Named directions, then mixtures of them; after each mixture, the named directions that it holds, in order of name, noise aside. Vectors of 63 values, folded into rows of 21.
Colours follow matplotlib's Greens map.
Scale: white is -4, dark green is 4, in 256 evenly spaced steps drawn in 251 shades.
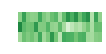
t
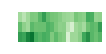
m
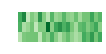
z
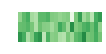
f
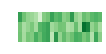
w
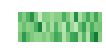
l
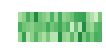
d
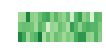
f, z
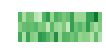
d, w, z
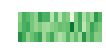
d, f, w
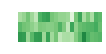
f, m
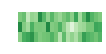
m, t, z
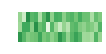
z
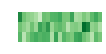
w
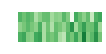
f, l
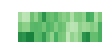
m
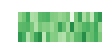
f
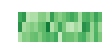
t, w, z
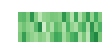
l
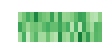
d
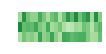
t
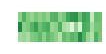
d, t, w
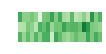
t, w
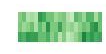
f, m, z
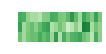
t, w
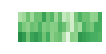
d, f, m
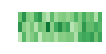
d, z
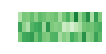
l, m, t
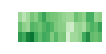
m
